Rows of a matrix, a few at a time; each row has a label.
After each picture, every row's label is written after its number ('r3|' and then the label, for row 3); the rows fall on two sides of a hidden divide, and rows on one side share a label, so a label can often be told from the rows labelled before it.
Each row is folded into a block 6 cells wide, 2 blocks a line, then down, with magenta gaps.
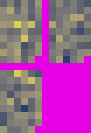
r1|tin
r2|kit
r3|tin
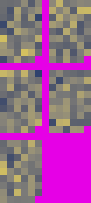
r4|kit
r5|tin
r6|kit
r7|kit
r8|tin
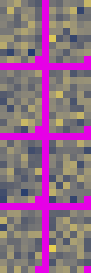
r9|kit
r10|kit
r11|kit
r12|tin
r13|kit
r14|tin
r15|tin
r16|kit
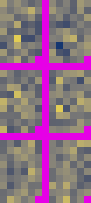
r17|tin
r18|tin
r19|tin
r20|kit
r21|kit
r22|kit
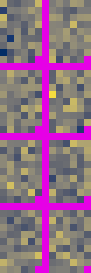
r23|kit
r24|tin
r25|kit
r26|kit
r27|kit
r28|tin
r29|tin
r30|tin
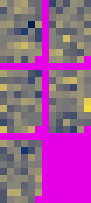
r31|kit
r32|tin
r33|kit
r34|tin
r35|kit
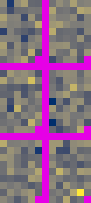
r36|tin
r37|tin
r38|tin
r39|kit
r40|kit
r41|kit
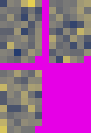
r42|tin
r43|kit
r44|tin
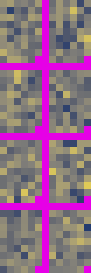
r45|tin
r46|kit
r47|kit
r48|tin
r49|tin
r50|tin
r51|tin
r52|kit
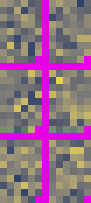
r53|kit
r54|kit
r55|tin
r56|kit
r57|tin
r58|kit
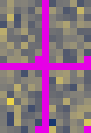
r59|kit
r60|tin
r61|tin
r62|kit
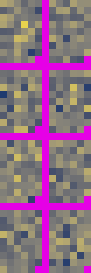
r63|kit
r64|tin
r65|tin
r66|kit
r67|tin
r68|kit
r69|kit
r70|kit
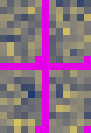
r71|tin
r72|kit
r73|tin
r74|tin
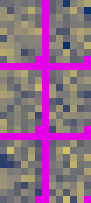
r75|tin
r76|kit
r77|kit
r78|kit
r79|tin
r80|kit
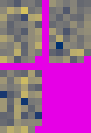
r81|tin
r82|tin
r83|tin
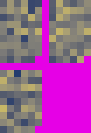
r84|kit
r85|kit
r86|kit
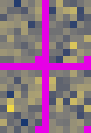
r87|tin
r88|kit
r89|tin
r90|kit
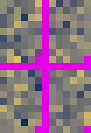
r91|tin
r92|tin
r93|kit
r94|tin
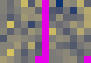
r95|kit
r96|tin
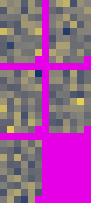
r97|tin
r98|tin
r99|kit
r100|kit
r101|tin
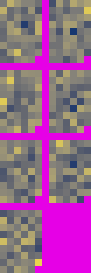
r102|kit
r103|tin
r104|tin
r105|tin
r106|kit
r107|kit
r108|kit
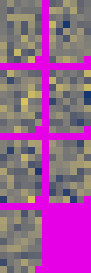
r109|kit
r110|kit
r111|kit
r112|kit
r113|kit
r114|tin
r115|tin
